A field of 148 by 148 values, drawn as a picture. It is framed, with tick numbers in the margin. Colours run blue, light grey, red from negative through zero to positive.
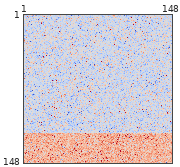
Overall the values sit about 50% of the way up the scale. No regular stripes run through it. The bottom part is higher, past a seam about 80% of the way down.
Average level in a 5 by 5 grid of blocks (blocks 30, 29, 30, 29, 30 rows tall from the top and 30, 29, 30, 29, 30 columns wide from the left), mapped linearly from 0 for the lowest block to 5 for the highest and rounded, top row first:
0 0 0 0 0 | 0 0 0 0 0 | 0 0 0 0 0 | 0 0 0 0 0 | 5 5 5 5 5
